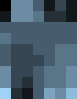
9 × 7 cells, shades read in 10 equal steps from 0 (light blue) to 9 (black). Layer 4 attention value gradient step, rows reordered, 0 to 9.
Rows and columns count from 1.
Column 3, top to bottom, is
3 3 5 5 6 6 6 7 8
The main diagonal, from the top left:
9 3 5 5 5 4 3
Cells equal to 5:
22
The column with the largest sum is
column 3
